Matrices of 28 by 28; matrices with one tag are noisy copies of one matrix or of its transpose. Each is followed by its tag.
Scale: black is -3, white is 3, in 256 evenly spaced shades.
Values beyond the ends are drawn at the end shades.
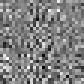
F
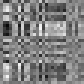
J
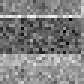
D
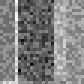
D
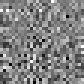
F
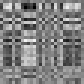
J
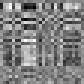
J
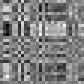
J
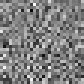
F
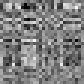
J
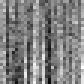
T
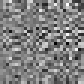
F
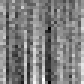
T
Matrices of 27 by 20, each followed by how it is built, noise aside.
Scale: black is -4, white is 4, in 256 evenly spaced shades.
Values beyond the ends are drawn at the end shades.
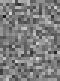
noise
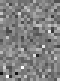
noise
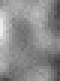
smooth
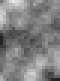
smooth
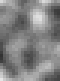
smooth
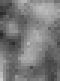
smooth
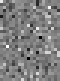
noise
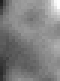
smooth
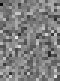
noise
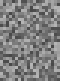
noise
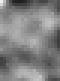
smooth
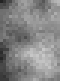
smooth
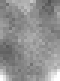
smooth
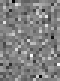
noise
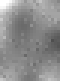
smooth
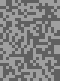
noise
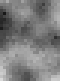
smooth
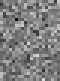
noise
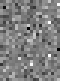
noise
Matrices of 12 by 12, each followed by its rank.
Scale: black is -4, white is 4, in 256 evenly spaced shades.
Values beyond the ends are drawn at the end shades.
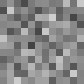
full rank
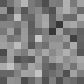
full rank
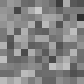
full rank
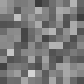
full rank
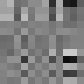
two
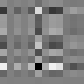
one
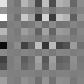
one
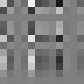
one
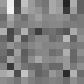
two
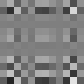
one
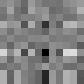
two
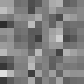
two
